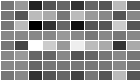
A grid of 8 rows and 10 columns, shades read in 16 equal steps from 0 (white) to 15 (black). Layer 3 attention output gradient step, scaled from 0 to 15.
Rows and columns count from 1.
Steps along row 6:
down up same down up down down down up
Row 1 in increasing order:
4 6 8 9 9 10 10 10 12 13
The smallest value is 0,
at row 5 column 3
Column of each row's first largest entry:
3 2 3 7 9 6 3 3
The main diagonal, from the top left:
8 10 15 7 6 10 8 10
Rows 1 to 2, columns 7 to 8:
9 10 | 6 7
